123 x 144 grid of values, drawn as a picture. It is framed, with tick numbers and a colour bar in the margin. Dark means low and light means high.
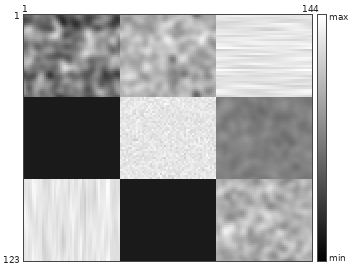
It is made of 3 by 3 panels. Panel 1,1: middling, blotchy, strong in contrast. Panel 1,2: high, blotchy. Panel 1,3: very high, streaked across, faint in contrast. Panel 2,1: very low, flat. Panel 2,2: very high, fine-grained, faint in contrast. Panel 2,3: middling, blotchy, faint in contrast. Panel 3,1: very high, streaked downward, faint in contrast. Panel 3,2: very low, flat. Panel 3,3: high, blotchy.
